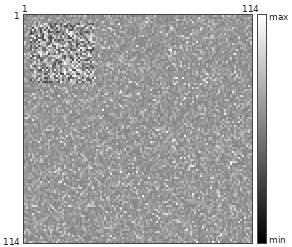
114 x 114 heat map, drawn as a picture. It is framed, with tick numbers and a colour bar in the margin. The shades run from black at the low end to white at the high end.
Slope: none. Roughest part: top left. Stripes: none. Odd patch: rougher, in the top left. Mirror symmetry: none. Odd rows or columns: none. Average level on the scale: 60%.
